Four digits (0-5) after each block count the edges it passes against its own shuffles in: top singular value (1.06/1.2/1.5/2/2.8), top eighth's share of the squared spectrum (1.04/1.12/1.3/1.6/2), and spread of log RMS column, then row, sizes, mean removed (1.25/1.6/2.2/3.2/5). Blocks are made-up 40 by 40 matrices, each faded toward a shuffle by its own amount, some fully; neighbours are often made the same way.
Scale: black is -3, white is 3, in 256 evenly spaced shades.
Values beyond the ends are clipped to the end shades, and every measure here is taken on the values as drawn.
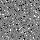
0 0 0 0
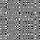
4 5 3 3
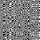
4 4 3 2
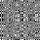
4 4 2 2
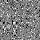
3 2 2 0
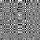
5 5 3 3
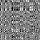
4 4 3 3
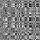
4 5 3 3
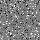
0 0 0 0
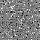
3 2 0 0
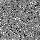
0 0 0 0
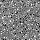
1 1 0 0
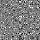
3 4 2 2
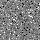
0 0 0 0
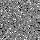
2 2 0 0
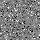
0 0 0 0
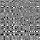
4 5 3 3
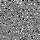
2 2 1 1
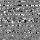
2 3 0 3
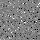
0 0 0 0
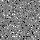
1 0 0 1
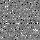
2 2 0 2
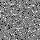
1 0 0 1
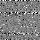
2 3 0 3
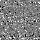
1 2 0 2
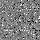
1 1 0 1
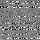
2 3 0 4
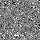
1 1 0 1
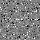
1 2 0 2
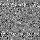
1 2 0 2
